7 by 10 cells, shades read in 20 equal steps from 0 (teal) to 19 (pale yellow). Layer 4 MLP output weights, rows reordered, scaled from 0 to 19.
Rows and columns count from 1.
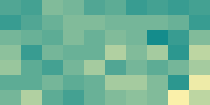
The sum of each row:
51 67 66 85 80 86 99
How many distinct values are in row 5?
6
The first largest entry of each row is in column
3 4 4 10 5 10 9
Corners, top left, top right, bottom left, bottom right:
5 4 8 14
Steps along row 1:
down up down down up down up down up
